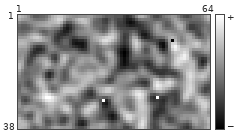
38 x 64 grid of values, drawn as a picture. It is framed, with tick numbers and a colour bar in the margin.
Slope: none. Average level on the scale: 50%. Mirror symmetry: none. Grain: blotchy. Odd rows or columns: none. Stripes: none. Lone odd cells: 3, 2 higher and 1 lower than their neighbours.
